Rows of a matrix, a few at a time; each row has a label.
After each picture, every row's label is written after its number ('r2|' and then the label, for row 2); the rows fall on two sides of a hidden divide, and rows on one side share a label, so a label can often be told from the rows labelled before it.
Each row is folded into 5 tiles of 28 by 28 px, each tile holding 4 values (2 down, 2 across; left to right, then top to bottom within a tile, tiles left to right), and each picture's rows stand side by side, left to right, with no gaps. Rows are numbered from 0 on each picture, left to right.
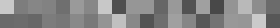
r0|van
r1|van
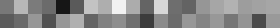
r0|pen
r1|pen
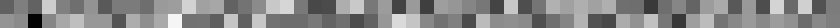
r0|pen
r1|van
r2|van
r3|pen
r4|pen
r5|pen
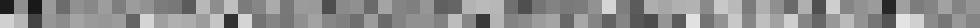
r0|pen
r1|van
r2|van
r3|van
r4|pen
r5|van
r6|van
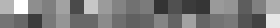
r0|pen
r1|pen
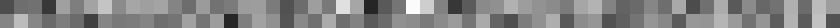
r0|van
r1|van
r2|van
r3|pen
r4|pen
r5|pen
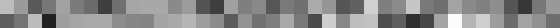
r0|van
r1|pen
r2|pen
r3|van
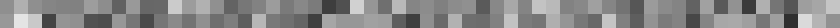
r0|van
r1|van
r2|pen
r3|pen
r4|pen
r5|van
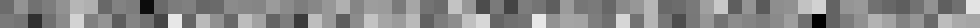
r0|pen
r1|van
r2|van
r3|van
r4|pen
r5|pen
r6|van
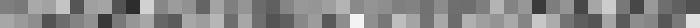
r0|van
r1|pen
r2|van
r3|van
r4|pen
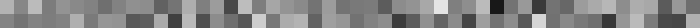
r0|van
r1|van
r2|pen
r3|van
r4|pen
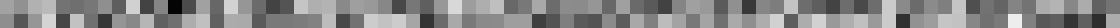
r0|van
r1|pen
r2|van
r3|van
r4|van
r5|van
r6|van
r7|van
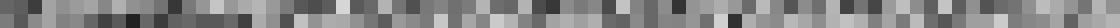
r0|pen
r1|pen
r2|van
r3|van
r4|van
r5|van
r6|van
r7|van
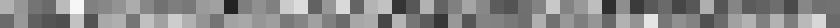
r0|van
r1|van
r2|van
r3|van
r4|van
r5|van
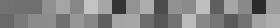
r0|van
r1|van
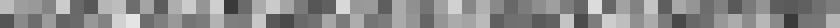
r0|van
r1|van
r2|van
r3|van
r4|pen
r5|van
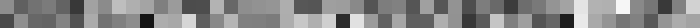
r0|pen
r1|van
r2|van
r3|van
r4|van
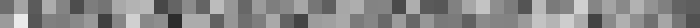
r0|pen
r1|pen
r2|van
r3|van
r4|pen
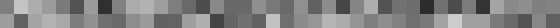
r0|pen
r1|pen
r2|pen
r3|pen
